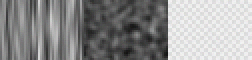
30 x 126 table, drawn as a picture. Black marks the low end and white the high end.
The table splits into one row of 3 panels. Panel 1,1: middling, streaked downward, strong in contrast. Panel 1,2: low, blotchy. Panel 1,3: very high, checkered, faint in contrast.
